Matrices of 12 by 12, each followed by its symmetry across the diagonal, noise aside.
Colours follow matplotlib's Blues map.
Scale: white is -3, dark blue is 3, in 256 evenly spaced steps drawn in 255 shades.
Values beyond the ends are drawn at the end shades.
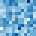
antisymmetric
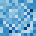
symmetric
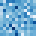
antisymmetric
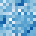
symmetric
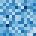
symmetric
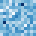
symmetric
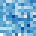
neither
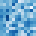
neither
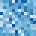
antisymmetric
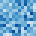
symmetric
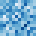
symmetric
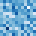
antisymmetric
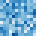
neither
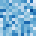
neither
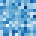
antisymmetric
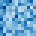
neither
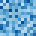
symmetric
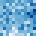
antisymmetric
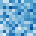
neither
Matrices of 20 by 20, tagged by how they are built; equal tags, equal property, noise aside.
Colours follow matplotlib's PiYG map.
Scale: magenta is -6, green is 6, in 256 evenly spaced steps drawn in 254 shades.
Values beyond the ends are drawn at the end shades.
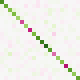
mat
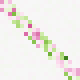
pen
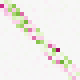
pen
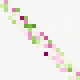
pen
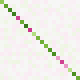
mat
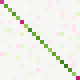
mat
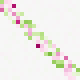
pen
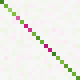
mat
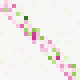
pen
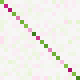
mat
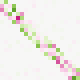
pen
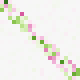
pen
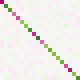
mat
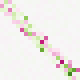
pen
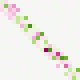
pen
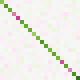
mat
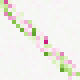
pen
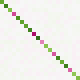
mat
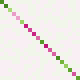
mat
